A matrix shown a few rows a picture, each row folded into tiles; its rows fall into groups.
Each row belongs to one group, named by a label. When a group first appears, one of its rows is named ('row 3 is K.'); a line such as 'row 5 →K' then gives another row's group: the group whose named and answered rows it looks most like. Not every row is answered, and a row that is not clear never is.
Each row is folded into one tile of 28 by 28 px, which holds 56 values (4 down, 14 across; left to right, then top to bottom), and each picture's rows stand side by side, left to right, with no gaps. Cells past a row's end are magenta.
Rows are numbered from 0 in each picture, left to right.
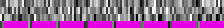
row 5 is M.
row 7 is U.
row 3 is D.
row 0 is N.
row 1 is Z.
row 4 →Z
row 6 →D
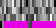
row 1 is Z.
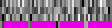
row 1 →Z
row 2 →N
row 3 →N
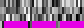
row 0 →Z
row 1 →D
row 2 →U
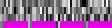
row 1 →M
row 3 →U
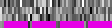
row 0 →N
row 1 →N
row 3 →Z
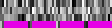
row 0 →M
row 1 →D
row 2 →M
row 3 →D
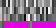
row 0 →D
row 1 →N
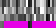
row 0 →D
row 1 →M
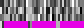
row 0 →M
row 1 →N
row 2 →N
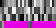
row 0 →U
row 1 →U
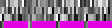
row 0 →N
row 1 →M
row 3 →N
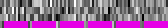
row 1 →U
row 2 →Z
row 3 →N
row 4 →Z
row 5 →Z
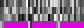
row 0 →M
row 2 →N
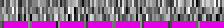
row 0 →M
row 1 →M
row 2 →N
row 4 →D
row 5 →Z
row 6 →D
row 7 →U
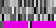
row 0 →M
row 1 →Z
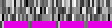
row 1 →D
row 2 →U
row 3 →D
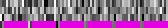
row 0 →N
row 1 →M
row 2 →U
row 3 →D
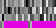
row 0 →N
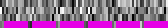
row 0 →U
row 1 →D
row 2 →D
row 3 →D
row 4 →U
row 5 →M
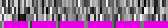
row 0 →N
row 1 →Z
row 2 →Z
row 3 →U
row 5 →D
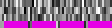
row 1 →D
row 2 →M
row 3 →U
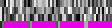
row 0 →D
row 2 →U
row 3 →N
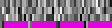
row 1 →M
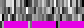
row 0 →U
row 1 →M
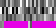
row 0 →D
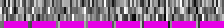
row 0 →D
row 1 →D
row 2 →U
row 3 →N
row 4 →U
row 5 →M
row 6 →U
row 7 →Z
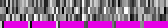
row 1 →Z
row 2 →M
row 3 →D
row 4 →M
